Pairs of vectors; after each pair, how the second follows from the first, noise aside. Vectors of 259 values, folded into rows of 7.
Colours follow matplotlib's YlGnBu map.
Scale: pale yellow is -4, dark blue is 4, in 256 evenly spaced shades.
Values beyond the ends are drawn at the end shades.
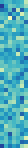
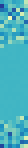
partly zeroed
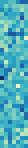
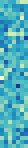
negated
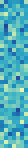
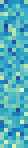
copied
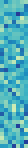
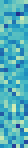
copied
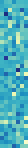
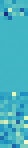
partly zeroed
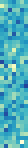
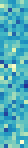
copied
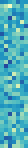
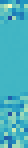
partly zeroed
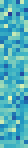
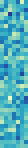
copied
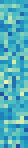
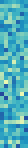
copied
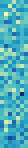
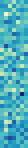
copied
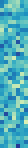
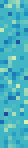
partly zeroed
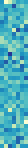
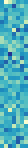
copied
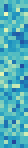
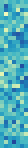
copied
